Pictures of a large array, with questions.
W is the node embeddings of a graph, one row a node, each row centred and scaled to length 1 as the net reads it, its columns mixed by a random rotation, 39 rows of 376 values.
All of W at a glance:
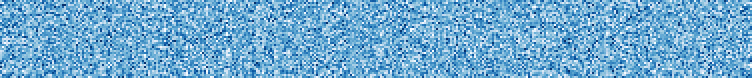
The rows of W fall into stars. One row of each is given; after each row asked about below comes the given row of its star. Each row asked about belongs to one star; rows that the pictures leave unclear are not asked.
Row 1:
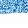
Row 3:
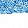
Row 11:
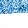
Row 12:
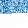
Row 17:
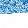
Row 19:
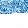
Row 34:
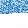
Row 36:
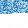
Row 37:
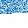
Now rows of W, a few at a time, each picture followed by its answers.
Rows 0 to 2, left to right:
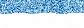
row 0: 34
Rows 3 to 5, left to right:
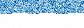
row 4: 17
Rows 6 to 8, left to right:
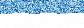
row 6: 36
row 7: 3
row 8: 34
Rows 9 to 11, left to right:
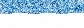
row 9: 12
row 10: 37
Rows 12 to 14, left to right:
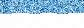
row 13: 1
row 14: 3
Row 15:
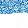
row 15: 3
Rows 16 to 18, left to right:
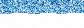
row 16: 12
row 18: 11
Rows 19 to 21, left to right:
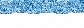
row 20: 3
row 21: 19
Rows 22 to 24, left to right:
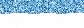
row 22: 12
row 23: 36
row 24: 34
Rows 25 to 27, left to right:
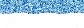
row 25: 1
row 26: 37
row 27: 34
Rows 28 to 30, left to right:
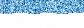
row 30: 17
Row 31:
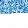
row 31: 11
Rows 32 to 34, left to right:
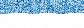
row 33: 11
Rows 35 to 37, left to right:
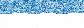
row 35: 19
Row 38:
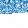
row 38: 17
